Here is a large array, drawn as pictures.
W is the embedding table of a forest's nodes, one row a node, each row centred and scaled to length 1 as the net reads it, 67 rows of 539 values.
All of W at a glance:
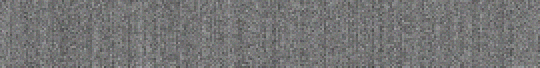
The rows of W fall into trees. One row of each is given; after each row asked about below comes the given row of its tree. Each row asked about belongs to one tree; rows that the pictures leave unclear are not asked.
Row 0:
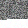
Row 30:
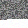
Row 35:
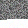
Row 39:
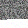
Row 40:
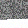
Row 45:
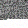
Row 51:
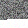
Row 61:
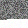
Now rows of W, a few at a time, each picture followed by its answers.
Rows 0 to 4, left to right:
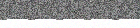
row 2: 40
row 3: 0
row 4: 0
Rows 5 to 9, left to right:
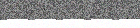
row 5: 35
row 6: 30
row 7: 35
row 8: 0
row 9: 39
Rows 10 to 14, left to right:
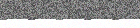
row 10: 40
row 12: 40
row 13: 51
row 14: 61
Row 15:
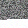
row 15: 0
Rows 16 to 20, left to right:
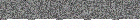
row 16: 30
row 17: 40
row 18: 61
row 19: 45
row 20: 61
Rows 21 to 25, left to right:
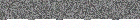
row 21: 39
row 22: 40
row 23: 35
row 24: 40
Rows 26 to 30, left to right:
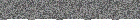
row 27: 30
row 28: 61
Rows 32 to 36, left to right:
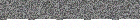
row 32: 45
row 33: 61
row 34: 61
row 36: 35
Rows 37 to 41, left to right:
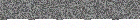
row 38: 61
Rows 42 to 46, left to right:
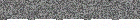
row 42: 61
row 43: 35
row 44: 35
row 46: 30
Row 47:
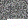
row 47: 35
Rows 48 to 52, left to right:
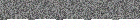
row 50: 61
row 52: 40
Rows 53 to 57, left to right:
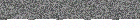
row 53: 61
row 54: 40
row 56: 0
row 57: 51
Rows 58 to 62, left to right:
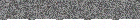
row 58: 0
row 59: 39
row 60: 40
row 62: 51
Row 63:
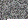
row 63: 35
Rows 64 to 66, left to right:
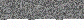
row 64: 40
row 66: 35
